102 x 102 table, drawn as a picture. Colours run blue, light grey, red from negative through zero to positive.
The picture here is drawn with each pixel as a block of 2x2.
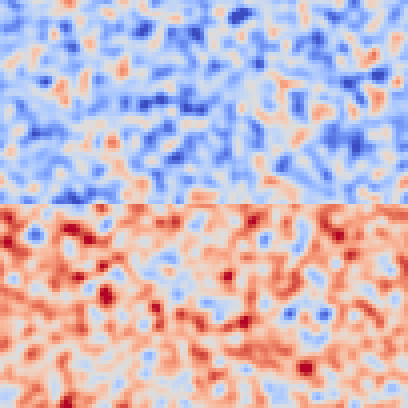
The texture is blotchy. A horizontal seam about 50% of the way down splits the table, and the bottom part is higher. The values follow a bell shape. Overall the values sit about 50% of the way up the scale. There are no lone odd cells.
